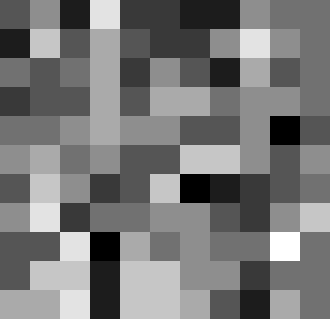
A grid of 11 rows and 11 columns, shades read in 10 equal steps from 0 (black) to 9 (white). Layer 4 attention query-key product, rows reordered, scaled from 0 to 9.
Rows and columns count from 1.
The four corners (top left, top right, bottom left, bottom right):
3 4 6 4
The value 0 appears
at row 5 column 10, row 7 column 7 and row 9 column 4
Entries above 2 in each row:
6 8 9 10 10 11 7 9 10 9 9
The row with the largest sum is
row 11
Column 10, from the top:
4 5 3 5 0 3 3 5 9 4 6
